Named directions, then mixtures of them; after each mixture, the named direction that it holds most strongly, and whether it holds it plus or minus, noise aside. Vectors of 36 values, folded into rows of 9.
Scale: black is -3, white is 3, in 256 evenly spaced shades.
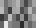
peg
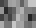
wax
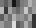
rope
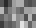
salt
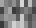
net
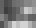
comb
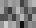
peg, plus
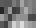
comb, plus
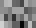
salt, minus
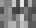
net, plus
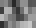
wax, minus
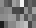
net, plus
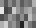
peg, plus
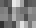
salt, plus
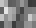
wax, minus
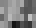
comb, minus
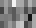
rope, minus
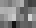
comb, minus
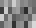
rope, minus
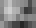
comb, minus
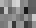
rope, minus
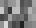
peg, plus
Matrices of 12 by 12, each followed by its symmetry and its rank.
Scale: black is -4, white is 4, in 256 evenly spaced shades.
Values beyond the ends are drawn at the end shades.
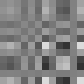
symmetric, rank one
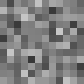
antisymmetric, full rank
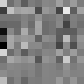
neither, rank two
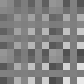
symmetric, rank one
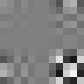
symmetric, rank one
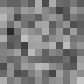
neither, full rank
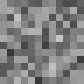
neither, full rank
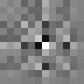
symmetric, rank two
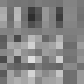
neither, rank two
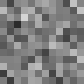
antisymmetric, full rank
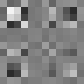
symmetric, rank two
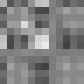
symmetric, rank two
